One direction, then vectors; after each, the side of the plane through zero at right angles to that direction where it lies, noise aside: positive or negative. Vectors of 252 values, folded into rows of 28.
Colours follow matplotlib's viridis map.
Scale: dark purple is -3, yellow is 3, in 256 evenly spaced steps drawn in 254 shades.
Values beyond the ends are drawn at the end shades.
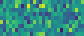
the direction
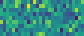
positive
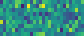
positive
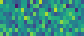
negative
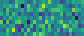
positive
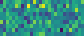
positive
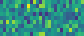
positive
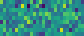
negative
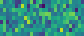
negative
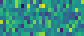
positive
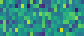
negative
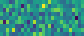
positive
